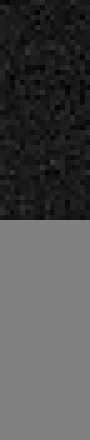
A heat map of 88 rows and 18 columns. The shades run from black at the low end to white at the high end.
It is made of 2 by 1 panels. Panel 1,1: very low, fine-grained, faint in contrast. Panel 2,1: middling, flat.
